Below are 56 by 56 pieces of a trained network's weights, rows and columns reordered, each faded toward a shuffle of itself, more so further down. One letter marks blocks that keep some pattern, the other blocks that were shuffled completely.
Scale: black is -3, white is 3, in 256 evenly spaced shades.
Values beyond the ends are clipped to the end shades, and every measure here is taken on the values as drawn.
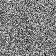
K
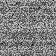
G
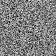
K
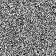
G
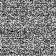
G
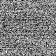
G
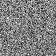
K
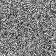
K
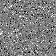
G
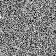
K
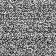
G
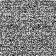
G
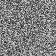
K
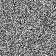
K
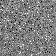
K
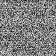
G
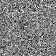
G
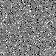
G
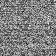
G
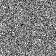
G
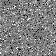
K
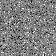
K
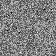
K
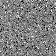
K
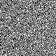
K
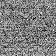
G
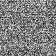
G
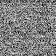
G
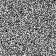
K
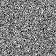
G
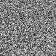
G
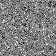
K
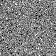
K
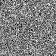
K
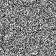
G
